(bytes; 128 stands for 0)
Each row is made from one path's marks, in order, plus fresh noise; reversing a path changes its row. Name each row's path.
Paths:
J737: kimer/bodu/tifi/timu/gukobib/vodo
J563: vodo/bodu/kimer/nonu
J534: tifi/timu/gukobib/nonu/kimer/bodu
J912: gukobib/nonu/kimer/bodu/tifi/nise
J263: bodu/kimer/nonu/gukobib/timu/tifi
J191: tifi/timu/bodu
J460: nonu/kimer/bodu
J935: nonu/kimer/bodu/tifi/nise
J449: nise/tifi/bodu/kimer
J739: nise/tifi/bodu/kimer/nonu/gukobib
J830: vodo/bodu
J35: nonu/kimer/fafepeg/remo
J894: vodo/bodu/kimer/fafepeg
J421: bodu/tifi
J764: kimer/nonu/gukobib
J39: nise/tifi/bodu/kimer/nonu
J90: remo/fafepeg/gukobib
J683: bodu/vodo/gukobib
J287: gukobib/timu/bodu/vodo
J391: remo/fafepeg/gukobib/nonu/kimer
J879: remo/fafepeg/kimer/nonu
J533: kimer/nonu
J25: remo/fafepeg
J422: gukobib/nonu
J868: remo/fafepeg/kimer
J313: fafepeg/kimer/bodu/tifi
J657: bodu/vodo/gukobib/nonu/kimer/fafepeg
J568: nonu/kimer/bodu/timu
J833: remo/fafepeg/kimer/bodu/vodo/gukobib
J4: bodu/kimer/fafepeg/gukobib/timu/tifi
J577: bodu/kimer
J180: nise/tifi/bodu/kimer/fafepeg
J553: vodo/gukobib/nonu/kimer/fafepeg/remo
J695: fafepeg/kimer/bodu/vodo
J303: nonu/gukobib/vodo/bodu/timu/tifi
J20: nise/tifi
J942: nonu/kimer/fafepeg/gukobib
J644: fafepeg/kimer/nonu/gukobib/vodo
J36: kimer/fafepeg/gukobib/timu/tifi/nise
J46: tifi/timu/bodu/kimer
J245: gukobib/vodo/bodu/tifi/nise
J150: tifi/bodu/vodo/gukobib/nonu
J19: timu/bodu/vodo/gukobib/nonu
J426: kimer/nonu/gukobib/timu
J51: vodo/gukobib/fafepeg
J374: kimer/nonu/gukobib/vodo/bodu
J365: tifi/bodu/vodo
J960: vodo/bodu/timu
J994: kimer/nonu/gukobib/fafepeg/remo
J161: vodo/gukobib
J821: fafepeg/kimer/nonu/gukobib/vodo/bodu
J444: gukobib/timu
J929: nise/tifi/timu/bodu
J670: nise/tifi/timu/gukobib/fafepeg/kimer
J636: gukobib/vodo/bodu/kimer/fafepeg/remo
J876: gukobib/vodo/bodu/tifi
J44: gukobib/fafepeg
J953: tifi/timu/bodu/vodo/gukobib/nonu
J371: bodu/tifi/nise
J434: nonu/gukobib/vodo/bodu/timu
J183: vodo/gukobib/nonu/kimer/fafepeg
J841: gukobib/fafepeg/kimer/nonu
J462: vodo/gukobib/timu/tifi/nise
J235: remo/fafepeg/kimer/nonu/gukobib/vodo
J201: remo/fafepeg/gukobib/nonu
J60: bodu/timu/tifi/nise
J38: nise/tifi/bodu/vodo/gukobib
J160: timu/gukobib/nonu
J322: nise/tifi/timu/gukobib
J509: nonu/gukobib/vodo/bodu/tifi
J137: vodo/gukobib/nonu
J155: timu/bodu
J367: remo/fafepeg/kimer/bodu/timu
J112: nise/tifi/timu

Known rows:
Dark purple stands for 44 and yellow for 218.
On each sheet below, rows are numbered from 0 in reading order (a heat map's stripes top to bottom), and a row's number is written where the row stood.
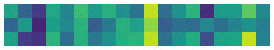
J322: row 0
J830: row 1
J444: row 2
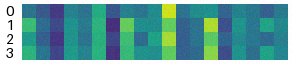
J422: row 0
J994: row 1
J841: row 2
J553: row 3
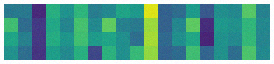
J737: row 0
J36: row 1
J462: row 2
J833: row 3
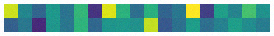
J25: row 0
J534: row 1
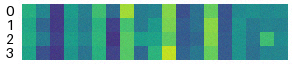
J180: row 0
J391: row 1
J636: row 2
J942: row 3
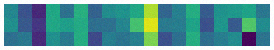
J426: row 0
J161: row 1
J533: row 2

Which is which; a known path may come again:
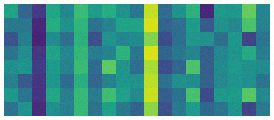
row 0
J322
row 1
J737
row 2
J460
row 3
J303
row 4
J313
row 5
J160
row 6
J4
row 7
J39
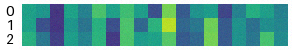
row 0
J60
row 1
J942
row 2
J636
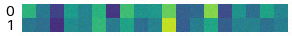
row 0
J553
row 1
J739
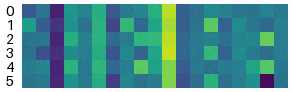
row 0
J374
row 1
J841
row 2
J287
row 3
J764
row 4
J960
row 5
J533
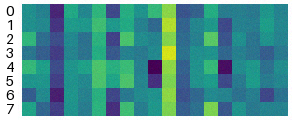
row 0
J695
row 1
J245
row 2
J201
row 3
J422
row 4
J20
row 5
J371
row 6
J563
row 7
J391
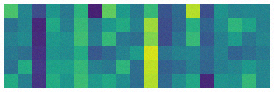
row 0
J35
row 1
J46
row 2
J449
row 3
J137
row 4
J365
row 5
J462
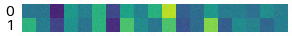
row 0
J821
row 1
J879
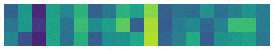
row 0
J830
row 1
J191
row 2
J426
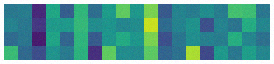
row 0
J155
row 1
J38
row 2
J568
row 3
J994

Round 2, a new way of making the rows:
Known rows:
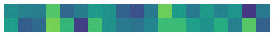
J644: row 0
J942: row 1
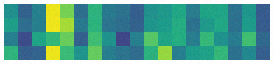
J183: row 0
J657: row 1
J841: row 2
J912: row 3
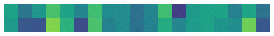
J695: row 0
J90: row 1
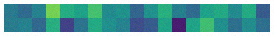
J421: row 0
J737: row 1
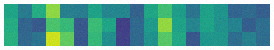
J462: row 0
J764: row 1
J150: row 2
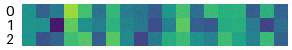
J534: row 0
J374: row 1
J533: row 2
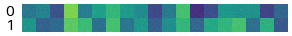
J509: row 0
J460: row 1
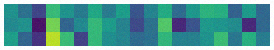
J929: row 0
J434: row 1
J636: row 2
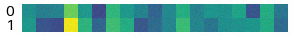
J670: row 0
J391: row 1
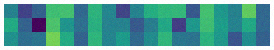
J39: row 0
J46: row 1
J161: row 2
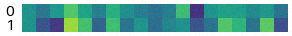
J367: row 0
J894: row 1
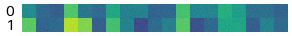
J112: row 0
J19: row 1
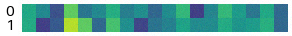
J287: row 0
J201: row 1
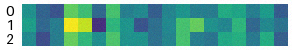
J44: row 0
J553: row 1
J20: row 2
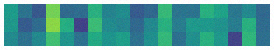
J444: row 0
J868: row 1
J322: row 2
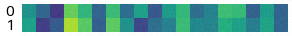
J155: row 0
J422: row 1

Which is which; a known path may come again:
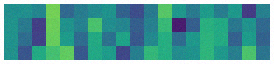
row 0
J235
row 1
J960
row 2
J191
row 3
J879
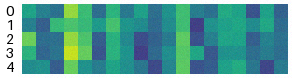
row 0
J683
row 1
J313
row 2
J953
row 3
J150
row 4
J821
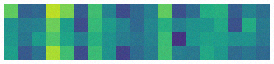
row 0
J19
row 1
J670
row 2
J367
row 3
J137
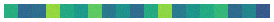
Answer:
J935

